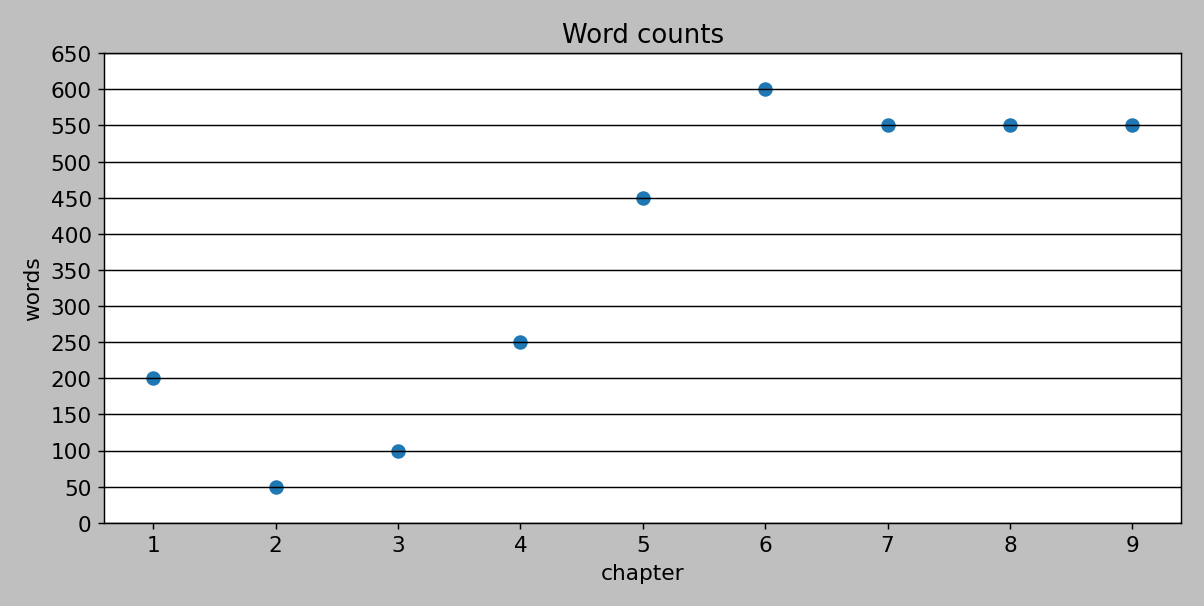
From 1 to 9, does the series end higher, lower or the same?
higher
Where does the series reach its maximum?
6
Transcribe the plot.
Title: Word counts
x-axis: chapter, ticks 1 2 3 4 5 6 7 8 9
y-axis: words, ticks 0 50 100 150 200 250 300 350 400 450 500 550 600 650
Values:
200 50 100 250 450 600 550 550 550
